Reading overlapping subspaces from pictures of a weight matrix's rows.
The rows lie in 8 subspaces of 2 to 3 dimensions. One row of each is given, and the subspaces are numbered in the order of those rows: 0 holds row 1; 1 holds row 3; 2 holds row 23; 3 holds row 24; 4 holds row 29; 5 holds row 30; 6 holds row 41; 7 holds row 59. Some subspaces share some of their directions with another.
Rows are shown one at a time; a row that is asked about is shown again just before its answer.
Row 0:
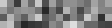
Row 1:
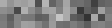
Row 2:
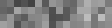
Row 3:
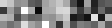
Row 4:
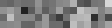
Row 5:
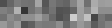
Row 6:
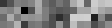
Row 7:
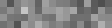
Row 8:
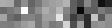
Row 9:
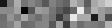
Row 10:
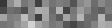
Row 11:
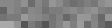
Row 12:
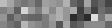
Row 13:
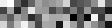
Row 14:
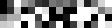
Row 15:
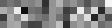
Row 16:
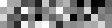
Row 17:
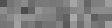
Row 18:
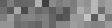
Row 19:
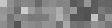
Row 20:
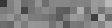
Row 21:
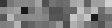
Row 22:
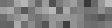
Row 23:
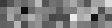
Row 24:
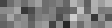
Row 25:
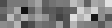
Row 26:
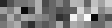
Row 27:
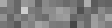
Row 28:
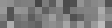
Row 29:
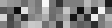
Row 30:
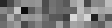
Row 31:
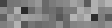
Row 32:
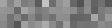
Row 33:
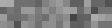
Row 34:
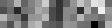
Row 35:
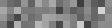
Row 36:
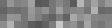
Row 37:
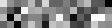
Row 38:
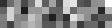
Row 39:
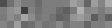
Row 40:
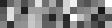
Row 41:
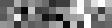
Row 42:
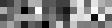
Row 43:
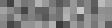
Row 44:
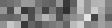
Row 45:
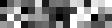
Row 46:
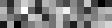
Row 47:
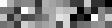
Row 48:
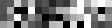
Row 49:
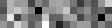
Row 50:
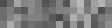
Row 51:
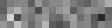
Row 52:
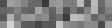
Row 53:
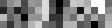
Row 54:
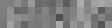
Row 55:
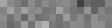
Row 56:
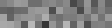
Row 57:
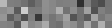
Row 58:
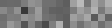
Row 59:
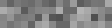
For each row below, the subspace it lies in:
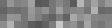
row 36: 6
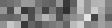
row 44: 2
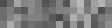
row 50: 6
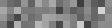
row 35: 6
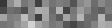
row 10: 3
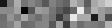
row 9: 3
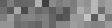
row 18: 0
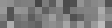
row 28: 2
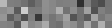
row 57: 7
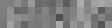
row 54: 6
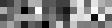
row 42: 1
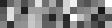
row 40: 2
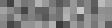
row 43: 6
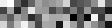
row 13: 5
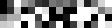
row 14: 3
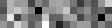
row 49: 1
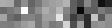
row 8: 6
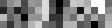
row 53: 4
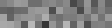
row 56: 3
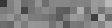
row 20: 3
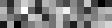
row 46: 5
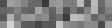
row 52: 6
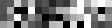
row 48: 6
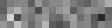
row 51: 1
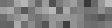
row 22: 0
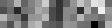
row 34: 4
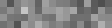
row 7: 5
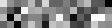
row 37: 1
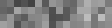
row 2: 0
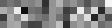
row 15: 4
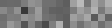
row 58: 1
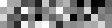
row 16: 7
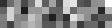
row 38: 2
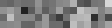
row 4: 7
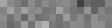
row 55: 7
